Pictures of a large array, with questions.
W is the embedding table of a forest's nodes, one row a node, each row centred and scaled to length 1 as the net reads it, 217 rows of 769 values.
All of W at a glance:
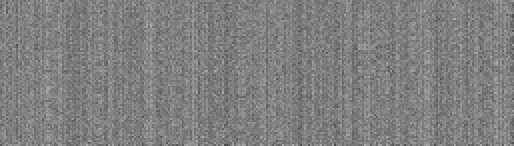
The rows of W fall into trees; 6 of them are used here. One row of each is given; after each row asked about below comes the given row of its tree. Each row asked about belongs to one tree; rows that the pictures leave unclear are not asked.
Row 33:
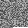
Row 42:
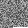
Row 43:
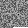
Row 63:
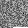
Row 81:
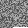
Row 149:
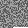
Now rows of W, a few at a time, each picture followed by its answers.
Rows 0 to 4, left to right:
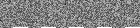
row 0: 42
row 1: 63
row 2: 81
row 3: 33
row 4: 81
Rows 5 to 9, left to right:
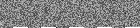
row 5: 43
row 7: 43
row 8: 149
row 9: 33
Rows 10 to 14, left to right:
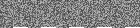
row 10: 63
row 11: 81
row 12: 33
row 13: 81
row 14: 149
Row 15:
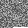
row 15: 81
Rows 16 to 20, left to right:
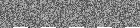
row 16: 33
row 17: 81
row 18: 81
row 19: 63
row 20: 33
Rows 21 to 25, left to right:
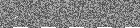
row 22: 63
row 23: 149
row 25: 63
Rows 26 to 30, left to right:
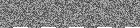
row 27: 63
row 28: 81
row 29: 43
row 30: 63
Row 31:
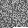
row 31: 81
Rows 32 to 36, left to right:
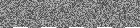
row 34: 149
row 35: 149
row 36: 33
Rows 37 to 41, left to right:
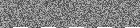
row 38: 149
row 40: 149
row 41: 149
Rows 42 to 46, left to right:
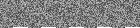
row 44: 33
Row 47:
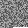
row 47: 149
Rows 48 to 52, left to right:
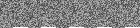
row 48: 33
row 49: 81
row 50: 63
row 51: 63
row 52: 81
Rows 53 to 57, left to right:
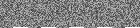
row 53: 63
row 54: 149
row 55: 33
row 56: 33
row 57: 149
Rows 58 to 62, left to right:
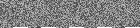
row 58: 33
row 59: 149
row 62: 149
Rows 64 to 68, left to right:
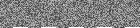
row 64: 149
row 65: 33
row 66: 149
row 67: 81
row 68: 149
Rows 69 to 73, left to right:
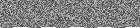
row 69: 149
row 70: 149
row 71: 81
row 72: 149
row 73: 149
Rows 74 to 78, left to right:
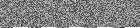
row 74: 149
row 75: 43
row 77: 63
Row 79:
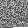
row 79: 42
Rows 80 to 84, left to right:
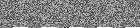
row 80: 33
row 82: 149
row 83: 63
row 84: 149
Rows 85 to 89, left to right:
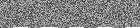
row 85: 42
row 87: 149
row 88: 81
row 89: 33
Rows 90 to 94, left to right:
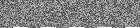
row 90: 63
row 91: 42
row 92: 63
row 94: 63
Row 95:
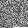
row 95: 63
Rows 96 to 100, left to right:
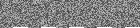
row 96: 81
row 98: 33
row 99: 149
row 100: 149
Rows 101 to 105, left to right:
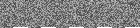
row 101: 43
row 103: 43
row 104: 33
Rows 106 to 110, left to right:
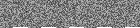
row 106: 149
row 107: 149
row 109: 149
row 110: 63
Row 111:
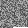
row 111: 43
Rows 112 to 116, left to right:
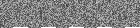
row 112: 63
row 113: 33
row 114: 63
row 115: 81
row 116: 33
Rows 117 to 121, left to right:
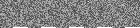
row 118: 43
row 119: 63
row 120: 63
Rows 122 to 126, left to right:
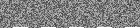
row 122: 81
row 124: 63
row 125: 63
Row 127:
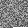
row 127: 149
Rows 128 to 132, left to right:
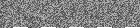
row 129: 81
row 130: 63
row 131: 33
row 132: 63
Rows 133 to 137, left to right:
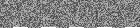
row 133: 63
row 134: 81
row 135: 63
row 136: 33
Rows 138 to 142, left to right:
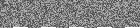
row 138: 63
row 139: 63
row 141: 149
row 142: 42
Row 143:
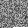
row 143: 81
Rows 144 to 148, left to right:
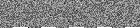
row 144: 33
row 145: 43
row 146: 42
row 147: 63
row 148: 63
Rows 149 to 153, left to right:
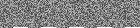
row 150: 33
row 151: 149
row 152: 149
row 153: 33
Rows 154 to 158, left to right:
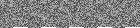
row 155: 81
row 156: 63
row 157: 81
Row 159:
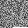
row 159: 63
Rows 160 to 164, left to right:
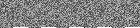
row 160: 33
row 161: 149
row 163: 63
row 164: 81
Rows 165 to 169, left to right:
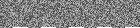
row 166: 81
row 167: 33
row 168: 81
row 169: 63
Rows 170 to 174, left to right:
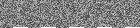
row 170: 43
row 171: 81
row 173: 81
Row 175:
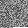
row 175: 63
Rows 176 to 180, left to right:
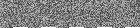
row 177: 81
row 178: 33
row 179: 42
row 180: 149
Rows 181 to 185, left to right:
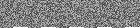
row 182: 149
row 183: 43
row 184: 149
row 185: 33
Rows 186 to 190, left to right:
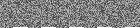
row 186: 149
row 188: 63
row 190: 63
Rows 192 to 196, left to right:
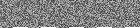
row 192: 149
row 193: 81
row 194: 149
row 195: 81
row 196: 33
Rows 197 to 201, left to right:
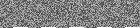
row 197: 149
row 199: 33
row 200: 149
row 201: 81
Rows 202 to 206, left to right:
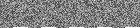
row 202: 33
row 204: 63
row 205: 63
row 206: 63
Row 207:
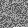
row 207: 81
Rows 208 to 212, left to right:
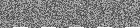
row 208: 33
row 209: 149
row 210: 43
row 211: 63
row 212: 33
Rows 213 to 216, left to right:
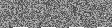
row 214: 149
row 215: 63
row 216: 63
